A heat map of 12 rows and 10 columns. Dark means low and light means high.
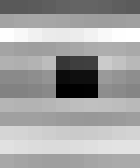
The centre is the ninth with the lowest average. An odd patch, lower than its surroundings, sits in the centre. Streaks run across, left to right.
